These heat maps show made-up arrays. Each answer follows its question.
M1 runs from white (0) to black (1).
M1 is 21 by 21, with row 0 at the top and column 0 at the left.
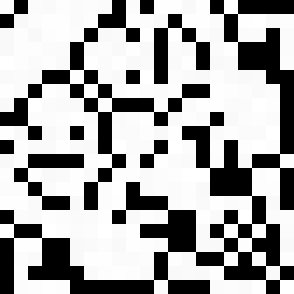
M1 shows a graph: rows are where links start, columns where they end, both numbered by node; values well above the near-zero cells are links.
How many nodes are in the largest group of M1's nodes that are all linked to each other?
4
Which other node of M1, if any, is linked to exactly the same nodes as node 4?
node 3
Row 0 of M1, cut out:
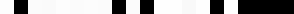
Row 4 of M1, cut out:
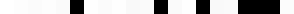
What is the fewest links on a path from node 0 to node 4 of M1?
2
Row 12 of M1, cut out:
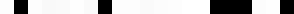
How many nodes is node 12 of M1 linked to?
6
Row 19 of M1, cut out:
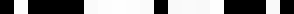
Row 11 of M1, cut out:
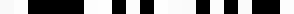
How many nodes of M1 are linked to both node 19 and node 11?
6
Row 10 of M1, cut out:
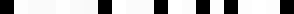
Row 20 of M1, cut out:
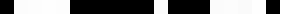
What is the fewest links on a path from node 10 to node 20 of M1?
1
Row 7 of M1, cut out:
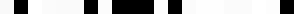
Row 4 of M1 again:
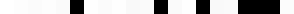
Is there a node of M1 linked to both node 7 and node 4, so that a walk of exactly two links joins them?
no
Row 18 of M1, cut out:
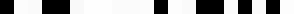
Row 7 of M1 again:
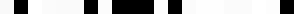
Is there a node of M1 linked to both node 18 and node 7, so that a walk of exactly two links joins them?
no
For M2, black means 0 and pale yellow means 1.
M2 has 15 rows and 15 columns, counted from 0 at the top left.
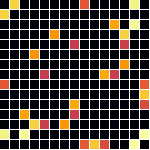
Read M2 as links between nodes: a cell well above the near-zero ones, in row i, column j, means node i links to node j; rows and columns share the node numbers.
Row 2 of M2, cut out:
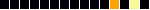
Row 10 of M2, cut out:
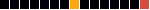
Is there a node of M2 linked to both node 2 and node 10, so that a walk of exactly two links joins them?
no
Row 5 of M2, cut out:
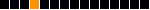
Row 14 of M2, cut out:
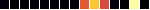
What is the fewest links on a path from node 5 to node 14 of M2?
6
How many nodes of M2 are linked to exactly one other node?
4
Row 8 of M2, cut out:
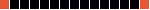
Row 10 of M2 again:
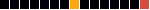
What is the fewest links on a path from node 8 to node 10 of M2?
2
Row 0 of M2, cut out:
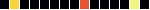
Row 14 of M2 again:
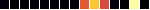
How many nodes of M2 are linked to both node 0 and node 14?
2
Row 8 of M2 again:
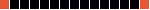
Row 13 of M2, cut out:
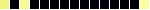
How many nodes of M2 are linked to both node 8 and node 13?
2
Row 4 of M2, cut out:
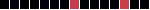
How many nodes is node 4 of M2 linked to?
2
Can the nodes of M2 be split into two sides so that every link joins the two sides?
yes
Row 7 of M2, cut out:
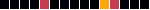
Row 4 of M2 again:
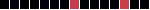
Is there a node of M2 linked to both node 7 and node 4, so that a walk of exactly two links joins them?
no
